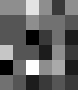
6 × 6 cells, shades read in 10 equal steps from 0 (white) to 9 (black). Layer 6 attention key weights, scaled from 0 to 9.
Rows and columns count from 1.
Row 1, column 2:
4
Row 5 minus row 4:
7 -1 -6 -4 -1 1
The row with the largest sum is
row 3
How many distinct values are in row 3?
5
